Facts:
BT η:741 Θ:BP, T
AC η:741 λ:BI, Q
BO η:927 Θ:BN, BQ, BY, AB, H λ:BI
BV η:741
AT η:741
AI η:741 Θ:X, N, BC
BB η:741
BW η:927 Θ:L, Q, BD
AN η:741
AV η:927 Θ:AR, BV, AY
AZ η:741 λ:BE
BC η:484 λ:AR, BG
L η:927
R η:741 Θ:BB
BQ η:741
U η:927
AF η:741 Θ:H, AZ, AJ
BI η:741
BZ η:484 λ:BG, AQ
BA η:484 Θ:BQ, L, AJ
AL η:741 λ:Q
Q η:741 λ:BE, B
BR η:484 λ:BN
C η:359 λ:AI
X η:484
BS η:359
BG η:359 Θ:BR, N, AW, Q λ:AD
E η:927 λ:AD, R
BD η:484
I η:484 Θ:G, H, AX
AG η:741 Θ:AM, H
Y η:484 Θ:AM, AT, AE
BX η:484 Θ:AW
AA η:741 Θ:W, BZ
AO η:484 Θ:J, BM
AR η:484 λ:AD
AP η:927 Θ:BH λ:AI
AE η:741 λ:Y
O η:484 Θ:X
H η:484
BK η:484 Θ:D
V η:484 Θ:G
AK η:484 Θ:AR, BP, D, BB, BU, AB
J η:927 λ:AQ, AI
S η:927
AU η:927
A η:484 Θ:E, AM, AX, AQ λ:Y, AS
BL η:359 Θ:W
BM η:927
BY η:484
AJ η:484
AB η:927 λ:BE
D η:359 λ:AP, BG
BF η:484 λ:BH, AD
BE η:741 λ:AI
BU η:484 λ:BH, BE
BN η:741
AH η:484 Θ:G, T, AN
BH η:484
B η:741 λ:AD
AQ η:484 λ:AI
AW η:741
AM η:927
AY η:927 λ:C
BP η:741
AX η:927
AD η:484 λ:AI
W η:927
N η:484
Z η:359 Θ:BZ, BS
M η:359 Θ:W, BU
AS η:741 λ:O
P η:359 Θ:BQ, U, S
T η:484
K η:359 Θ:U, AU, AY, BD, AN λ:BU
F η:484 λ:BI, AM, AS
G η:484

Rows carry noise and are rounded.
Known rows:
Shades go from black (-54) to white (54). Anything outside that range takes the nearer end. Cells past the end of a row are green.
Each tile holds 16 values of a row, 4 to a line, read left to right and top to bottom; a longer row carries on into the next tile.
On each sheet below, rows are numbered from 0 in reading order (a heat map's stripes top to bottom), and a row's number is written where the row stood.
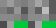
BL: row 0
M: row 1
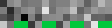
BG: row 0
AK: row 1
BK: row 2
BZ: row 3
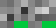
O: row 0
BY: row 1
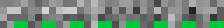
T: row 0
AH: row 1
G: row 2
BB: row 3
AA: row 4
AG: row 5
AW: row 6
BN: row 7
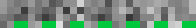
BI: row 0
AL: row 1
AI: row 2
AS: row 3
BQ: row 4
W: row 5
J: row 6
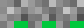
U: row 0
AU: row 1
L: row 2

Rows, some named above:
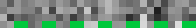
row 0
F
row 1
Z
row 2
AT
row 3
AP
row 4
AE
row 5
Q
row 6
D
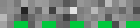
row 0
AW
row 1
Z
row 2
I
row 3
U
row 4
BL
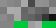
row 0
BM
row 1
B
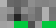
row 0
AZ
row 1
AV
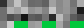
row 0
AR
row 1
E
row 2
AW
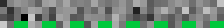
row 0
BG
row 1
BR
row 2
BV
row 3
BL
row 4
AW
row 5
BO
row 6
BT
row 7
L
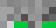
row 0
AY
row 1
BV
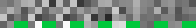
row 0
BH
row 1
BU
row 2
BU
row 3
BC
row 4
C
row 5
P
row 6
K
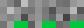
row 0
U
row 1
BS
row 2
AO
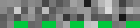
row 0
BT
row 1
AF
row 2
BF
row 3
AD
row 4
A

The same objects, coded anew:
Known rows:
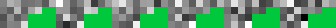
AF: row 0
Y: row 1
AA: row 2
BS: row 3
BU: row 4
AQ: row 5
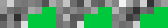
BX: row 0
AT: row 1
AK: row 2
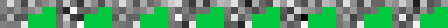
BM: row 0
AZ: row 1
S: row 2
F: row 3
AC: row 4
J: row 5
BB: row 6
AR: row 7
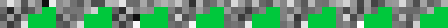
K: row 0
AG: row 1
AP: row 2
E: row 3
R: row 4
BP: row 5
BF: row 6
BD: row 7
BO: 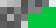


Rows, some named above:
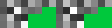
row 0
AZ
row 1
AZ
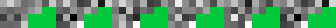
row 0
BW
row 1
BG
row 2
BU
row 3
BS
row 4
B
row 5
BG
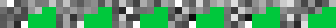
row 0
AI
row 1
AW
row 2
AZ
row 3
C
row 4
BZ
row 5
BI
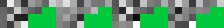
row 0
D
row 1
W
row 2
AB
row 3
AY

